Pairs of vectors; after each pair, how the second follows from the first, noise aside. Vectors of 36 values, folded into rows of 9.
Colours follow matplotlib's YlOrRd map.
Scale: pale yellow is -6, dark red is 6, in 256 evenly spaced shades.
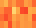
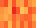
negated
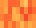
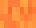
shrunk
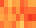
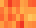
negated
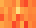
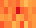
negated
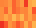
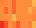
partly zeroed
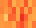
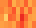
copied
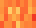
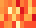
scaled up
